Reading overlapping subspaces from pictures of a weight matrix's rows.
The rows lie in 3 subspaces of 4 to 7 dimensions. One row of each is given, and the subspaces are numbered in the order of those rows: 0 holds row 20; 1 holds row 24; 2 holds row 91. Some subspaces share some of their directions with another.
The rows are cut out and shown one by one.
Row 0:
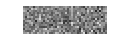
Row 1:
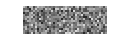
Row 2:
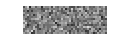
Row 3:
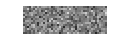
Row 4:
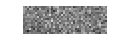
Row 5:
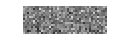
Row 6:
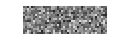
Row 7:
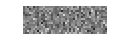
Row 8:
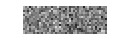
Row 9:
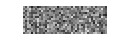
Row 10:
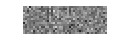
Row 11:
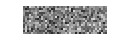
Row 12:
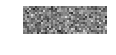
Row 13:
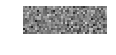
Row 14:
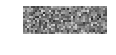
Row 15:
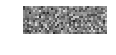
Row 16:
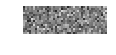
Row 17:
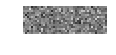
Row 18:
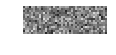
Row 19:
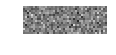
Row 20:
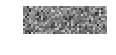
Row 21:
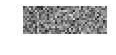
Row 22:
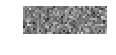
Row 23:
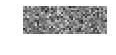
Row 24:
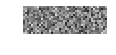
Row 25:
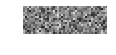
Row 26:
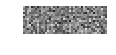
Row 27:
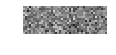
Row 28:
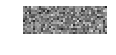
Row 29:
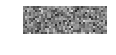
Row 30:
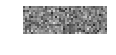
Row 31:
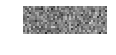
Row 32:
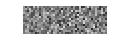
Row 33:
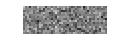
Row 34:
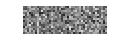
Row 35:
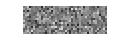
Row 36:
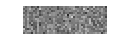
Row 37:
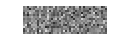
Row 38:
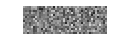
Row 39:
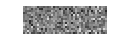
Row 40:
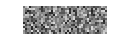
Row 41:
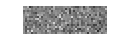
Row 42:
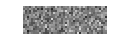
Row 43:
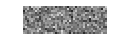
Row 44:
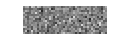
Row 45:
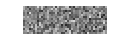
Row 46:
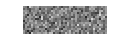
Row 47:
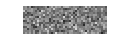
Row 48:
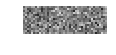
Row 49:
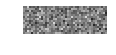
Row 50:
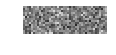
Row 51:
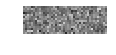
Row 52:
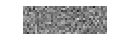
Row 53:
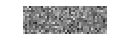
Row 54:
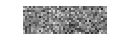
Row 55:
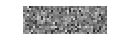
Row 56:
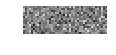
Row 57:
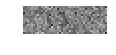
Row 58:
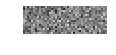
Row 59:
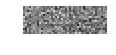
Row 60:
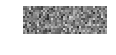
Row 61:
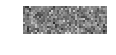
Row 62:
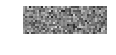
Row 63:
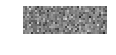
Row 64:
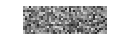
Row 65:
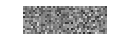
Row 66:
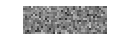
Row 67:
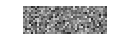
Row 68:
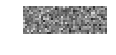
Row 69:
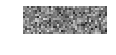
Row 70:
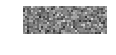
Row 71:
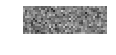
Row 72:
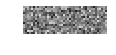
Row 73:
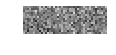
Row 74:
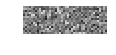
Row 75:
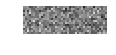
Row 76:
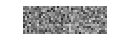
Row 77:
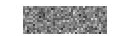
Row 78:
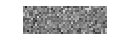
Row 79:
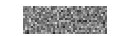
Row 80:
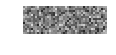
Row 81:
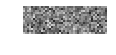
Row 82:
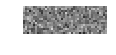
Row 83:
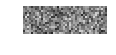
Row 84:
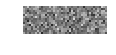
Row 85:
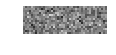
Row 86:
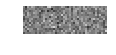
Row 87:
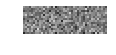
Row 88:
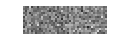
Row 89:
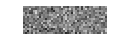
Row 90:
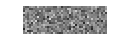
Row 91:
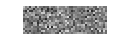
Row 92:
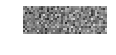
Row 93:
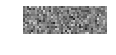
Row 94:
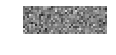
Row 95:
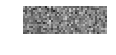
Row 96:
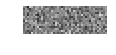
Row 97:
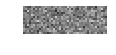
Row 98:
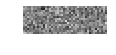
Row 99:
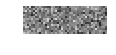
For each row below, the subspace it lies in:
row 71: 2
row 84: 1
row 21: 1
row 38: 2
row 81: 2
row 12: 2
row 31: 0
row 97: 2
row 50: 0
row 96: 0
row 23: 2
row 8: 1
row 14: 2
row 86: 2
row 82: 1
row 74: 2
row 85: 2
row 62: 1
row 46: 0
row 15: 1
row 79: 1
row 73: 2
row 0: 2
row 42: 2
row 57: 2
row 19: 2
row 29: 2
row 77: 1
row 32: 1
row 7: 1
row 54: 0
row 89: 2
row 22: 0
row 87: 2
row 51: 1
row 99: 2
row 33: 1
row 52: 1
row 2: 0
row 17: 2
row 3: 2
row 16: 1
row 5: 2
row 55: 0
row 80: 1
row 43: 2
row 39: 2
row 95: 2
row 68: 0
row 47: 2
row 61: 1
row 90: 1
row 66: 1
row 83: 0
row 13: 2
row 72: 1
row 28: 2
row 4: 2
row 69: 2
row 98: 2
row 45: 1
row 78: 2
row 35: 0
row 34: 2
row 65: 2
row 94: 2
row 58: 1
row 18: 0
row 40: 1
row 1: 1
